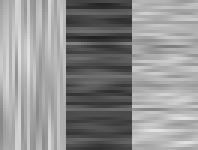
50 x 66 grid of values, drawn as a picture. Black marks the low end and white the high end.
It is made of 1 by 3 panels. Panel 1,1: high, streaked downward. Panel 1,2: low, streaked across. Panel 1,3: high, streaked across.
